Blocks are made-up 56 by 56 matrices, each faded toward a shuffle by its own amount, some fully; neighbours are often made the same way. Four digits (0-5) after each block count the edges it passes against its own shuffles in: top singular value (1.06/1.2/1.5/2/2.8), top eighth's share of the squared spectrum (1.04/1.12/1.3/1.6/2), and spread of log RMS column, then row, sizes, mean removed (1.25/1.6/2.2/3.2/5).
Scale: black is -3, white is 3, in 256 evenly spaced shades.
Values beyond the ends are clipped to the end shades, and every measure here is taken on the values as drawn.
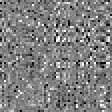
4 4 2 2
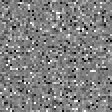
3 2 0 1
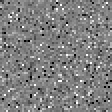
0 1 0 0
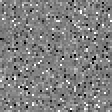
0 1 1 0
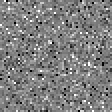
0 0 0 0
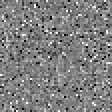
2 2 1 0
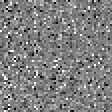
3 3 1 0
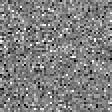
3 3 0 1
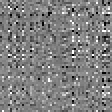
4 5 3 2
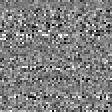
2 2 0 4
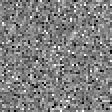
0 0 0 0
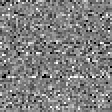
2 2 0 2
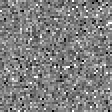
0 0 0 0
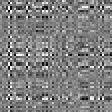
5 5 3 4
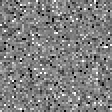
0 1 0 0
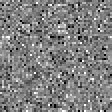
3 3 1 1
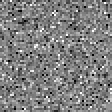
2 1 0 0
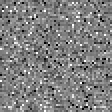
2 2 0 1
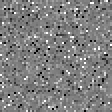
0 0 0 0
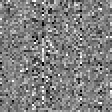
2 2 3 0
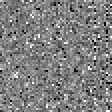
1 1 2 0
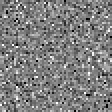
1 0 1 0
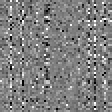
4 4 3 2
